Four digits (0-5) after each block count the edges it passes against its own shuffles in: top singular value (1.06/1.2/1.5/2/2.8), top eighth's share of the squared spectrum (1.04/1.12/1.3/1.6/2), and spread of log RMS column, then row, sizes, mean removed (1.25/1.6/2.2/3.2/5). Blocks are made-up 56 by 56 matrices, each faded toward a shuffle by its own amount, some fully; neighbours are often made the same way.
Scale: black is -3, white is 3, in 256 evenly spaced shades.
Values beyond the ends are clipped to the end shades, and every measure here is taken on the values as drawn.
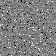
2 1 0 0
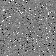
1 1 0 0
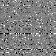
4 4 1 2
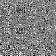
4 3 2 2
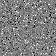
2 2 0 0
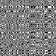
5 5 3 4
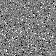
0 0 0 0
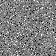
0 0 0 0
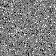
1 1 0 0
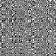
4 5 3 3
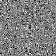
3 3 1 1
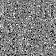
2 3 1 1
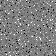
0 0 0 0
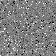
2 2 0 0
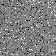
1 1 0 0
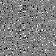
4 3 2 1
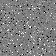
0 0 0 0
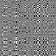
5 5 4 3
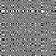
5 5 3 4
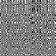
5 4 3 3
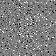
3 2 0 0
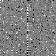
4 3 2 1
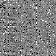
3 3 2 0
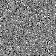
0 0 0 0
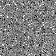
2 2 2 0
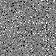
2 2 1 0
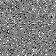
2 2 0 0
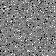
2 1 0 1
